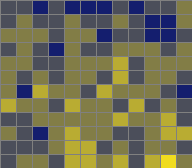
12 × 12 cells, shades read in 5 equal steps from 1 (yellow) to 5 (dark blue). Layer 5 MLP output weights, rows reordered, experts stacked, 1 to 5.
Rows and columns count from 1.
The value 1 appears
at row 12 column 11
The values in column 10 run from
2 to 5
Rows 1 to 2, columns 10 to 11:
4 4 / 5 5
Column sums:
41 43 43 45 34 39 43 36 44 41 39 42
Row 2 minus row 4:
0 0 0 -1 0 0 0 0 1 2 1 0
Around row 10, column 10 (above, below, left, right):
3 3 4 2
